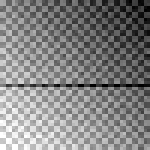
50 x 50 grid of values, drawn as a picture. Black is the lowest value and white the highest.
Ninth with the highest average: bottom left. Grain: checkered. Slope: up to the bottom left. Odd lines: row 29. Ninth with the lowest average: top right. Histogram: bell-shaped.
